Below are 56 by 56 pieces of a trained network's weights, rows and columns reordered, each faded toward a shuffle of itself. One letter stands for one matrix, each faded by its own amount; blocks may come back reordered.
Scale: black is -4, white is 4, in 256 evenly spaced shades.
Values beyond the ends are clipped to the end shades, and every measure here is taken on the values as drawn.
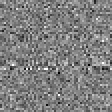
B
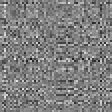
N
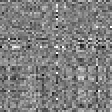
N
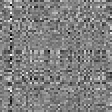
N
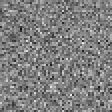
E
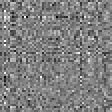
N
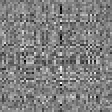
N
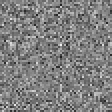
E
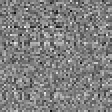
B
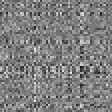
N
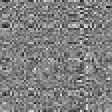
N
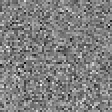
E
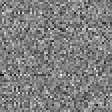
B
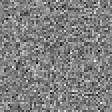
E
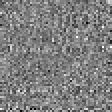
B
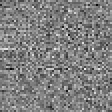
B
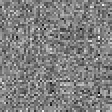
B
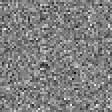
E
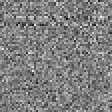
B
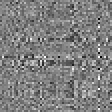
N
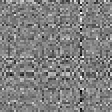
N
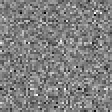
B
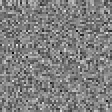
B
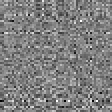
N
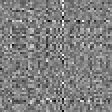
N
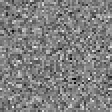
E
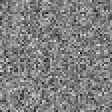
E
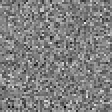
E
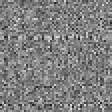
B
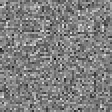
E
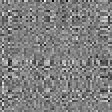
N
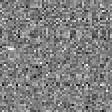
B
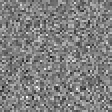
B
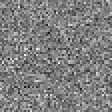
E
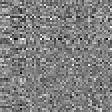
N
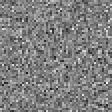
E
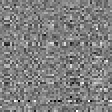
N
